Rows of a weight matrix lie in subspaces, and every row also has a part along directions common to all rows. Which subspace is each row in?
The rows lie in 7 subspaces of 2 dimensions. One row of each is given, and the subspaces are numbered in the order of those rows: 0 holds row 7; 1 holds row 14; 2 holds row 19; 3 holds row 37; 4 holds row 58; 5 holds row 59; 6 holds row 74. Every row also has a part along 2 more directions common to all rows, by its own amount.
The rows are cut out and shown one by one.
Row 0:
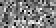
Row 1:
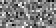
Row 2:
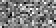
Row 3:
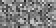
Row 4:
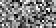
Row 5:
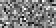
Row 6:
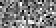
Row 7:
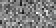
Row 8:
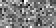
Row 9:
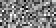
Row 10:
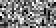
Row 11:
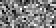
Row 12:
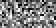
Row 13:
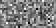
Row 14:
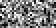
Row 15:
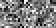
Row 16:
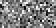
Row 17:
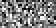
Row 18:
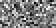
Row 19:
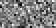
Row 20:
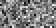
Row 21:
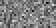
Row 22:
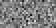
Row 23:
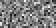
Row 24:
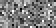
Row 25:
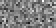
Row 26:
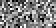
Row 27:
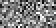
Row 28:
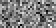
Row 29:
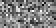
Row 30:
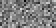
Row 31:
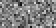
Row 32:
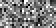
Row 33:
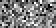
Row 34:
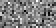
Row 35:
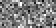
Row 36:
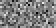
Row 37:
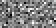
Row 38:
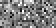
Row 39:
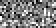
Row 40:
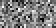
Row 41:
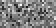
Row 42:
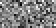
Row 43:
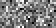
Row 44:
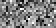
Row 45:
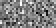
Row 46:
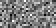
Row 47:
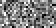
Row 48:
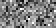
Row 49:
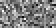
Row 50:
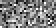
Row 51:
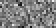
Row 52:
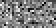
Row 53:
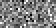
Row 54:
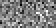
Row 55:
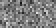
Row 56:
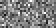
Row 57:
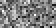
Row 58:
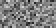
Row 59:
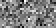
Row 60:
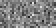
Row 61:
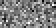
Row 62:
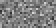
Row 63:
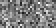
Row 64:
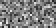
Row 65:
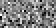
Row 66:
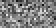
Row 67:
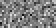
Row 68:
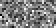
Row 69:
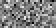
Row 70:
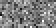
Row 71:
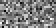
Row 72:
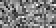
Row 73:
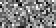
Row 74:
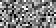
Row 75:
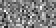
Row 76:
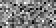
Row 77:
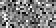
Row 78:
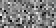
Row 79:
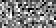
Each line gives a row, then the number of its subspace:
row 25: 6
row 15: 5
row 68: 1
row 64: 6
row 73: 2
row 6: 2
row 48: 5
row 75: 1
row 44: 5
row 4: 2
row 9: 6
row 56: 0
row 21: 6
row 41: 3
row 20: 4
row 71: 6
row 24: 1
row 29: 3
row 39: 1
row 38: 0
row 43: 5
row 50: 3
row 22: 5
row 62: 3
